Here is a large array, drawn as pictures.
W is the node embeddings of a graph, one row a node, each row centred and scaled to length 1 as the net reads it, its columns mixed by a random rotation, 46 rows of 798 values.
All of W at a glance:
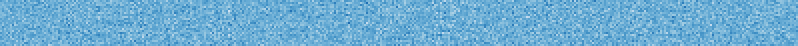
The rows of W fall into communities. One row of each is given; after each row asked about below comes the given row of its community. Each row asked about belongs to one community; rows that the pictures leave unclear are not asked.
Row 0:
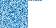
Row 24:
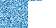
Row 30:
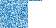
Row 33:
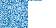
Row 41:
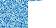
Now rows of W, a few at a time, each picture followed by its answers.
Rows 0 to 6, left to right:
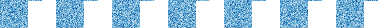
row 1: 41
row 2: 30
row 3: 41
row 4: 24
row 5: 0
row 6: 30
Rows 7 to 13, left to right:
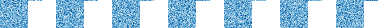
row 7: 24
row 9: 41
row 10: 30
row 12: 24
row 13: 30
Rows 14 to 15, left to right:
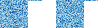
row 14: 0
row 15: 41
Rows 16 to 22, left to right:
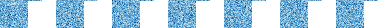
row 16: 30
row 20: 24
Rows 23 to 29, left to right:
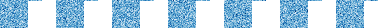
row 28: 0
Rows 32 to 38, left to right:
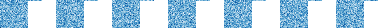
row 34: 24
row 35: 0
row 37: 0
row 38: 33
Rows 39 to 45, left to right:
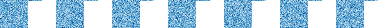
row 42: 24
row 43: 30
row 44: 0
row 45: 41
